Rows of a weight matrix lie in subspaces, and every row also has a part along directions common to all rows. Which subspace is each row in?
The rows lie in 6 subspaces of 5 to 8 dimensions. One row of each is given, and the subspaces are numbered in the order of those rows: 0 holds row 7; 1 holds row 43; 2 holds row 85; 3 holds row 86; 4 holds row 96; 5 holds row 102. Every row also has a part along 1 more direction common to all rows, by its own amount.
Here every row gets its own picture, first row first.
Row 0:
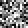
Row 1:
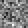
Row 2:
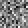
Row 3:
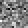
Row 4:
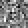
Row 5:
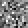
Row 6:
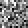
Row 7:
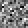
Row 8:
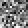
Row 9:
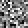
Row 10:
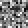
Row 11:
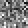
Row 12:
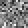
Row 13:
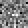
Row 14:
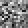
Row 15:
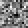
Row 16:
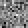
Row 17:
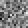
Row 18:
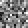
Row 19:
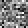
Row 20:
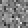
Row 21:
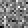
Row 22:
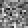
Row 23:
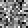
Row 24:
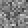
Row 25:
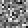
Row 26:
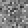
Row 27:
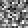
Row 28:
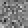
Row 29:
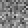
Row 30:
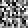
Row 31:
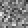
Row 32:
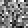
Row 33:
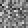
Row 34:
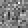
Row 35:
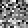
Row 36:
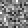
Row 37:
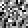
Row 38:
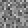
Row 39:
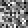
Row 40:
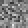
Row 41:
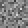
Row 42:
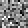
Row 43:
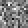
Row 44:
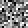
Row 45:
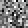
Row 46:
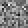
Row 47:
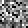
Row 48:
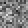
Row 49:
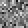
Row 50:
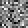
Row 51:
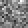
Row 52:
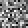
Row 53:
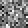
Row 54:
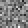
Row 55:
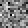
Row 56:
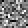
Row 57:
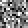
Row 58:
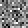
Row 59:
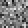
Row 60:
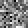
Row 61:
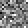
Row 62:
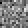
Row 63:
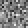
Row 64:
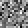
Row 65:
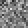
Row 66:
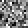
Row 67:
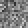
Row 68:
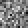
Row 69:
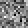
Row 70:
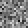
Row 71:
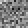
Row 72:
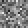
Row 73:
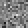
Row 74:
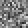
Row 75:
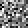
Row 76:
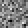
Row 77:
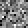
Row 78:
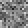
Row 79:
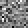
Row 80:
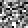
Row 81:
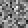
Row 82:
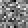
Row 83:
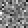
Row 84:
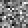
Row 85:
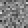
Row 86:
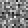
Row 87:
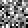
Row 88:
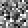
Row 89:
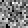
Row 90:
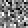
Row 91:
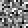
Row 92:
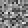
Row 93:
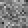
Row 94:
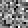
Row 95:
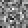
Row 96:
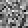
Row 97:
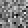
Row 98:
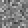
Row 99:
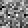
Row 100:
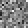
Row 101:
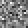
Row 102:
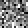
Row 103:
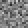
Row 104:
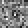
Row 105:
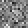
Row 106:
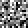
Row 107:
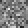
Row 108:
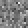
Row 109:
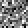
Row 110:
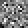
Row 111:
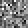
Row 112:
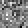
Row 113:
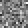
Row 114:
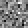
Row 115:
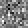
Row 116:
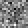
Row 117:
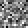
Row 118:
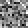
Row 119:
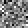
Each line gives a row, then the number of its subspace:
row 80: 2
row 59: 3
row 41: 0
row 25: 5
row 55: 4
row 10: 1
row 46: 1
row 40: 5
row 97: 3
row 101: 5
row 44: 4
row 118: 4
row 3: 2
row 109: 3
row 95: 2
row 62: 1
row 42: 4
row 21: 2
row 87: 4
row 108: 0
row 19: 5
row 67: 4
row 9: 3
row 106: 4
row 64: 1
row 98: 4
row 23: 0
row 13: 2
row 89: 4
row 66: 4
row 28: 2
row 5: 1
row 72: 0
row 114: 5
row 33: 4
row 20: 1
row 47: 5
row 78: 2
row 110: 2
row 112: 5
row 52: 4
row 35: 2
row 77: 2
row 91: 0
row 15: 0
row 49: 3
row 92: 0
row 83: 2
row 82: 2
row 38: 1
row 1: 5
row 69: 5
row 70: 5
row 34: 0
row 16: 3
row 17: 1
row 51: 5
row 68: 1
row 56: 2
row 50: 4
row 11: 3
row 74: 0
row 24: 0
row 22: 2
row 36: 2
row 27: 0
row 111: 1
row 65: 3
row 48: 5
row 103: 0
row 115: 0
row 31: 5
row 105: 4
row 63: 3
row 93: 5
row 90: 3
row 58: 4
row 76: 0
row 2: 1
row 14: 5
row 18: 1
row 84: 2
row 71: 1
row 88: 0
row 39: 1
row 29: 3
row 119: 4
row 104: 5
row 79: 5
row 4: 2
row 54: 0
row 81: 1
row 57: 1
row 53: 4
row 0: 0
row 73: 3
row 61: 2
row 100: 2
